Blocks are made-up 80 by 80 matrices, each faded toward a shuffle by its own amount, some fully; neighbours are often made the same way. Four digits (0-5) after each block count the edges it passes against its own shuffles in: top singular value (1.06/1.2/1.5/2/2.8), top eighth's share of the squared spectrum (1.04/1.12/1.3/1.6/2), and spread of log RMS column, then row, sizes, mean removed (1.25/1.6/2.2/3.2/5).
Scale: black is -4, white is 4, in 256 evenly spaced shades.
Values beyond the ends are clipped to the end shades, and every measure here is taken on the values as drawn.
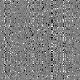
4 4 3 2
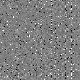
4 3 2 1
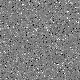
1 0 0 0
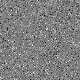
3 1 0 0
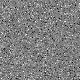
3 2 0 1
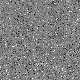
1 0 0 0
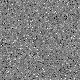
2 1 0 0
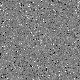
0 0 0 0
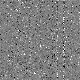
2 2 2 0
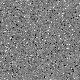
0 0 0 0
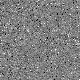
2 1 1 0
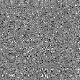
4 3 1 2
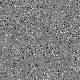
1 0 0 0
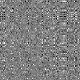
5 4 3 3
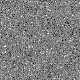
3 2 0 0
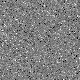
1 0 0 0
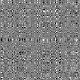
5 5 3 3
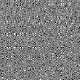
4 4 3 2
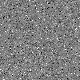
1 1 0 0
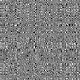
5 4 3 3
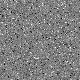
2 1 0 0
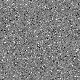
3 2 0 0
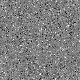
0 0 0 0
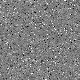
0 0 0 0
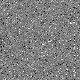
1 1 1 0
